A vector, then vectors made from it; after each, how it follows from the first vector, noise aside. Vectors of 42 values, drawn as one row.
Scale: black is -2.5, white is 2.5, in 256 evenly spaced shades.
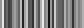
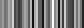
wrapped around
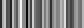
wrapped around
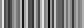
copied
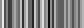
copied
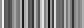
copied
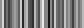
copied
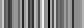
copied
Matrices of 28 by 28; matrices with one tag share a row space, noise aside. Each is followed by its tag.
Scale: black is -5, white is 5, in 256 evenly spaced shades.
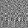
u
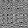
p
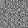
u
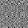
u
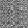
p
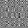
u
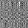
u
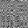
p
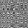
p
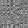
p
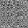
p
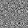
u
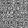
p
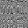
p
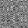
p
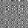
u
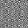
u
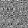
p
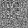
p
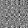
u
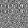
u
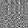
u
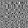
u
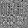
p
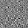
u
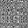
p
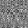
p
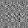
u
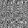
p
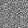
u
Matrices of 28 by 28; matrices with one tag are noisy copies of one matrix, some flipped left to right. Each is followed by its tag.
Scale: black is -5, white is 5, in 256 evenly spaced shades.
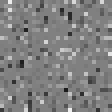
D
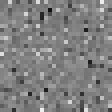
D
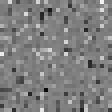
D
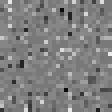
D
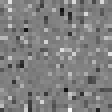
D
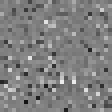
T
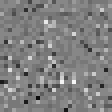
T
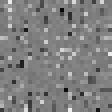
D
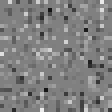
D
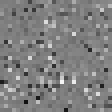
T
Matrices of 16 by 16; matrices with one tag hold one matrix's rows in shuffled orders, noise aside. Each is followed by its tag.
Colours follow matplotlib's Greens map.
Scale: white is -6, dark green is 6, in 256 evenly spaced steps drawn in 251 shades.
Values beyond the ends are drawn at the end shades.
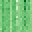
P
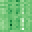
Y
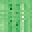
Y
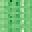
Y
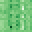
Y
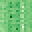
Y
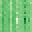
P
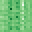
Y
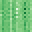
P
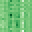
Y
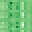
Y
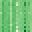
P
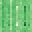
P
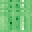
Y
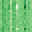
P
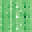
P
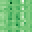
Y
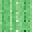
P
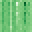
P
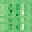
Y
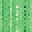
P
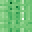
Y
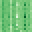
P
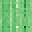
P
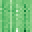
P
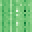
P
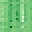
Y
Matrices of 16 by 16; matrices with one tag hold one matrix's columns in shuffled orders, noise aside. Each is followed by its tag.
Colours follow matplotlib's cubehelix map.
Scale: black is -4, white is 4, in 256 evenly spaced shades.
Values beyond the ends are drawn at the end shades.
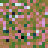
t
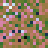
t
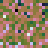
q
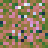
t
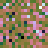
t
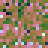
q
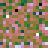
q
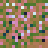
t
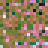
q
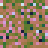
t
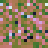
t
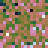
q
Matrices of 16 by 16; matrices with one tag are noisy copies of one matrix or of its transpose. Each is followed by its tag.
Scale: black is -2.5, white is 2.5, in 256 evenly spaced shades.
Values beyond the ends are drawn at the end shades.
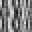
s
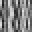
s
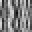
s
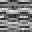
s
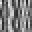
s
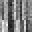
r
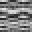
s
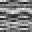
s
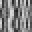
s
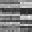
r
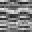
s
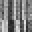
r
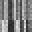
r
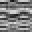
s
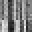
r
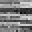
r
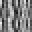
s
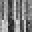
r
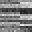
r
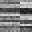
r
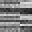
r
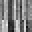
r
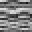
s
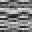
s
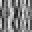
s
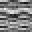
s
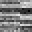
r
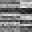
r
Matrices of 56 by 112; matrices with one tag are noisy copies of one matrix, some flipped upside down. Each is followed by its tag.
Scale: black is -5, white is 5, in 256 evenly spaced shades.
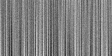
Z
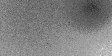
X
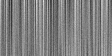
Z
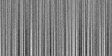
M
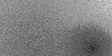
X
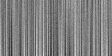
Z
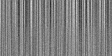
M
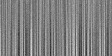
M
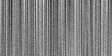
Z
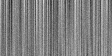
Z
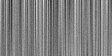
Z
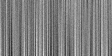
Z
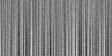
M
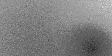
X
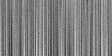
Z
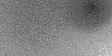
X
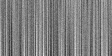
Z
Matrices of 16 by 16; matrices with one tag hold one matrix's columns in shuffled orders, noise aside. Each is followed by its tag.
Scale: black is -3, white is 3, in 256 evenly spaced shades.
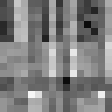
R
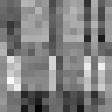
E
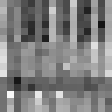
R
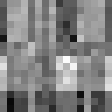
E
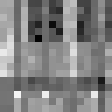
R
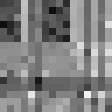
R
